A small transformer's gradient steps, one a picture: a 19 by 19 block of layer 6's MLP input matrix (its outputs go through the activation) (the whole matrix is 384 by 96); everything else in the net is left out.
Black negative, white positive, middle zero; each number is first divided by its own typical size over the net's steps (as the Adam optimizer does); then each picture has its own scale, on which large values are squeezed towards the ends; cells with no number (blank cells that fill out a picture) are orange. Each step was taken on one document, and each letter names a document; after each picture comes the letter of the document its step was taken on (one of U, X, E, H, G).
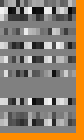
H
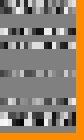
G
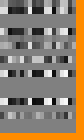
H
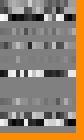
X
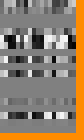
H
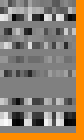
X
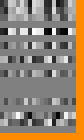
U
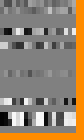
G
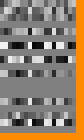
H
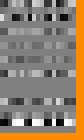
X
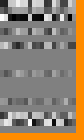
X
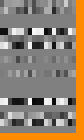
H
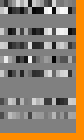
U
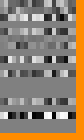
U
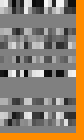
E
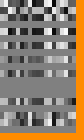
U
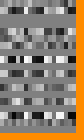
E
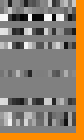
G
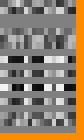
E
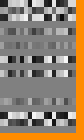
U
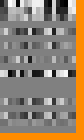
U
